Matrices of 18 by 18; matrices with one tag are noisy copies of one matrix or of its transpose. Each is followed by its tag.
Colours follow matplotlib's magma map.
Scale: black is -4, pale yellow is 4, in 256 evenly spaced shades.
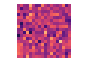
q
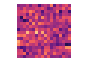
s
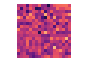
q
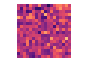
q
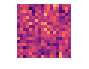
s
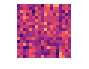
s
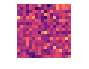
q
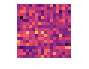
s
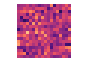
s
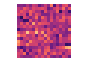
s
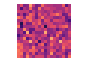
q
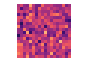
q
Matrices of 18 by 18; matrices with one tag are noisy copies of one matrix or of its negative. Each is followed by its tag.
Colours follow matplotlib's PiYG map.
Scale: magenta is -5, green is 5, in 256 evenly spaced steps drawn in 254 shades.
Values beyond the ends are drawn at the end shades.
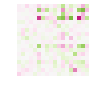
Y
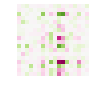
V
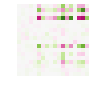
Y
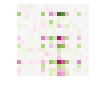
V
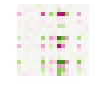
V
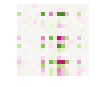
V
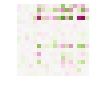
Y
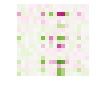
V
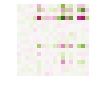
Y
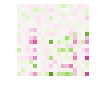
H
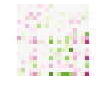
H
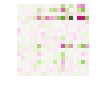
Y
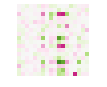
V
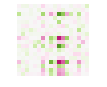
V
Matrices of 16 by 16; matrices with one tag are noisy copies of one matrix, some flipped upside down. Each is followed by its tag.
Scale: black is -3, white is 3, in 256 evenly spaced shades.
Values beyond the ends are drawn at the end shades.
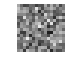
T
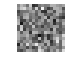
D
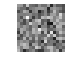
T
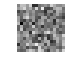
D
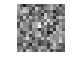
T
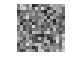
D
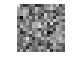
T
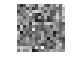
D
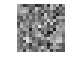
T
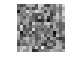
D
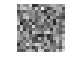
D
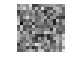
D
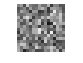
T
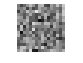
D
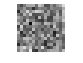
D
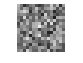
T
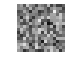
T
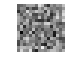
D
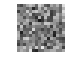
D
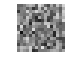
D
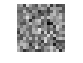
T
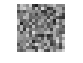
D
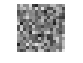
D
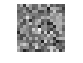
T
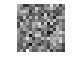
T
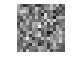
T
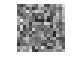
D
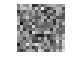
D
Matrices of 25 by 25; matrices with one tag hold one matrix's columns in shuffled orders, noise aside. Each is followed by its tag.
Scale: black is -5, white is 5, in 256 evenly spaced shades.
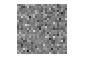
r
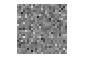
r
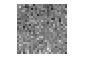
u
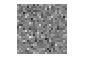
r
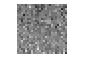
u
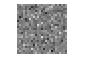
r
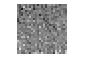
u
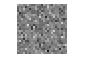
r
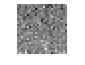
u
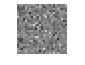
r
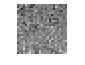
u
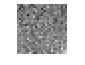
u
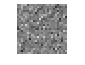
r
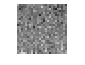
u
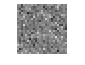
r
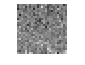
u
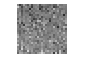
u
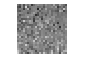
u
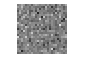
r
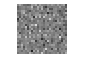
r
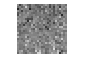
u
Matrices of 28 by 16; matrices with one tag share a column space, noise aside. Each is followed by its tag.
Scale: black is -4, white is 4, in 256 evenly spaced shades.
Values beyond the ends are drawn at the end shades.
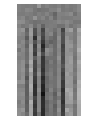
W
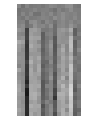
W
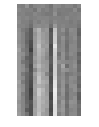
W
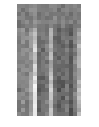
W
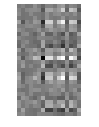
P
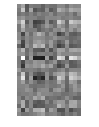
P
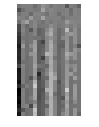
W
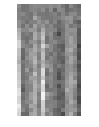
W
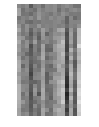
W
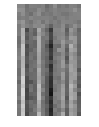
W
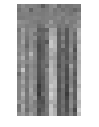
W
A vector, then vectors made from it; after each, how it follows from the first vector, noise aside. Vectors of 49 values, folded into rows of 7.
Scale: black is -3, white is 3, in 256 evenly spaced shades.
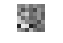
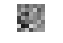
negated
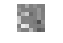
partly zeroed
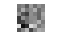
negated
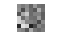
copied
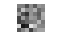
negated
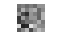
negated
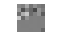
partly zeroed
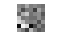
copied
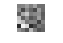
copied
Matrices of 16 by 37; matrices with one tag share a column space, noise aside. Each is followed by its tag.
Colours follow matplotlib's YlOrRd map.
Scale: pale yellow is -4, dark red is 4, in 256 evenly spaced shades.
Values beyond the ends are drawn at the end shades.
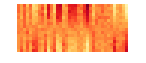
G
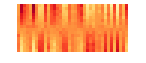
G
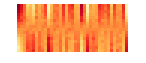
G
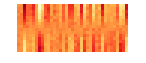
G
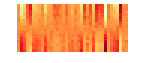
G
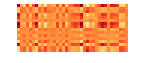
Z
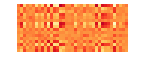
Z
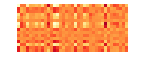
Z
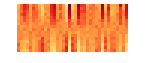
G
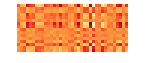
Z
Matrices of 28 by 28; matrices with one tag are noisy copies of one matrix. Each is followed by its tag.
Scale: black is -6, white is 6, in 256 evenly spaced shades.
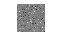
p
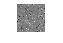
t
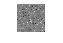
p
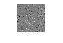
t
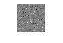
p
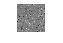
t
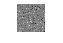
p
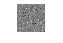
p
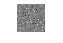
p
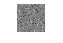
p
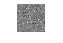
p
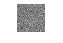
t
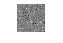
p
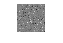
p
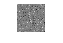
p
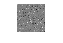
p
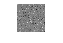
p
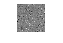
t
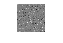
p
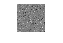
p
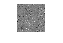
t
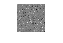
p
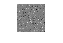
p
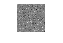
p
